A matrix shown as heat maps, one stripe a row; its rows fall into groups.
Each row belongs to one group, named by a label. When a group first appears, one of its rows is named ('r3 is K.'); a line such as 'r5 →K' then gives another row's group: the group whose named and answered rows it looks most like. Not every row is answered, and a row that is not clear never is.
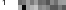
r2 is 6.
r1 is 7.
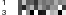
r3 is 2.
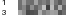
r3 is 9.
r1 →2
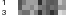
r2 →7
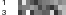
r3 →7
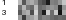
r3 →2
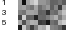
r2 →2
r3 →7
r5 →7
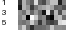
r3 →2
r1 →2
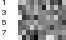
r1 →2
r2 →2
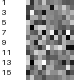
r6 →6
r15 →9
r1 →6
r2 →2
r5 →9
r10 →9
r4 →7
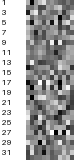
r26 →9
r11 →7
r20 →6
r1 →6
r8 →9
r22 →9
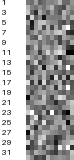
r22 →9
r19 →6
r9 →2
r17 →6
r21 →7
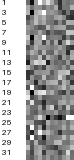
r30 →7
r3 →6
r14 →9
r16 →2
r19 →6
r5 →7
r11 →2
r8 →6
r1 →6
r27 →6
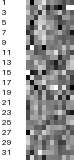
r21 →7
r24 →7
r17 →6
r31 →6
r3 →6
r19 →6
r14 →7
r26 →9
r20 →2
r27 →7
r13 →7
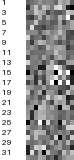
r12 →2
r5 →7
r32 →7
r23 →6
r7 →9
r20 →9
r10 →9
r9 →6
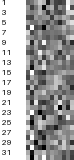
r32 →6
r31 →6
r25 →6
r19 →6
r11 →6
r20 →2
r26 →7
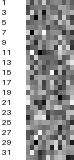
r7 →6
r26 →2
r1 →6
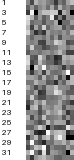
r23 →9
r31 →2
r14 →6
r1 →7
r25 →9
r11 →9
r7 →9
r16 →2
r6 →6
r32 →6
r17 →7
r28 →9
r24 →6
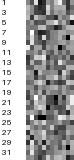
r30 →2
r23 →2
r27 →7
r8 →2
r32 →9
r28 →6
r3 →9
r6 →7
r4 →7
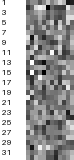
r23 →2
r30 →6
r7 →9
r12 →6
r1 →9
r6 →2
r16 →6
